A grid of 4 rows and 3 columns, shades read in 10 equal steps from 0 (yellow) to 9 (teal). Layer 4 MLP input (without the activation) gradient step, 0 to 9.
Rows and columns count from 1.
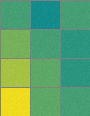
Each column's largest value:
7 9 8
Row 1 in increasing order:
7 7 9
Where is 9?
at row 1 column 2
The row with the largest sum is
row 1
